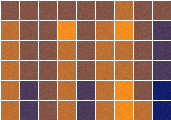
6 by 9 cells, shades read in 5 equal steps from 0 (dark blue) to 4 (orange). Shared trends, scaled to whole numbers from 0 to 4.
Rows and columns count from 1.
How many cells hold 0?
2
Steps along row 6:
down up up down up up down down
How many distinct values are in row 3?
3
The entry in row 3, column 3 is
2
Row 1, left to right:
2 2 2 2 2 2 3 2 2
